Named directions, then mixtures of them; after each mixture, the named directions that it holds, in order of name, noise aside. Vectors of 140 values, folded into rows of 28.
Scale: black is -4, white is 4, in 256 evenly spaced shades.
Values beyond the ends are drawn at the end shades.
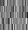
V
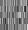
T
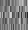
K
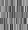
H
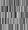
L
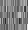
T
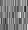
T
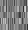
T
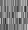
T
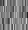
V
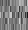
K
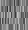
L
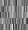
H, V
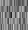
K, L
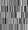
L, T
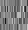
L, T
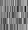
H, T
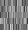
H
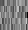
K, V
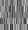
H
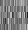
K, T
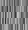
L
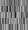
L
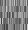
L, T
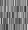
L, T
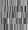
H, T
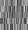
H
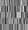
L, T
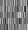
T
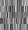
H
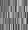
H, K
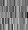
L, V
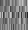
K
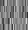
V
